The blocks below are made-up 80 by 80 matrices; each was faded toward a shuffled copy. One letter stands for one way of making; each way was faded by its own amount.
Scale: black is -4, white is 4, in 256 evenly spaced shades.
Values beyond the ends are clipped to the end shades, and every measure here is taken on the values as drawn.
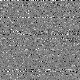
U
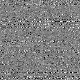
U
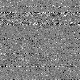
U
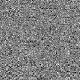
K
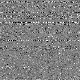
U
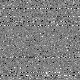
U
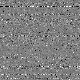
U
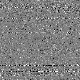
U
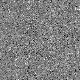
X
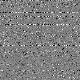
U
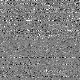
U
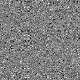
K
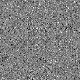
K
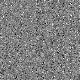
X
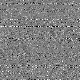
U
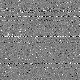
U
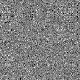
K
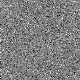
X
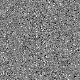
X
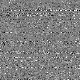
U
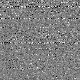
U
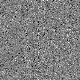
X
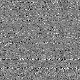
U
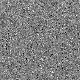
X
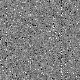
X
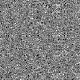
K
